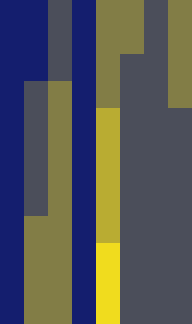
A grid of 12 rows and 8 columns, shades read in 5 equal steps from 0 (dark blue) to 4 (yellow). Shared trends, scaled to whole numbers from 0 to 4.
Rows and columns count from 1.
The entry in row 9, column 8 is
1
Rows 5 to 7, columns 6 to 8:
1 1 1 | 1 1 1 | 1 1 1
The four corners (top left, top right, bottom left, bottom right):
0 2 0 1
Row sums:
8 8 7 9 9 9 9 9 10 11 11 11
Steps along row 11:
up same down up down same same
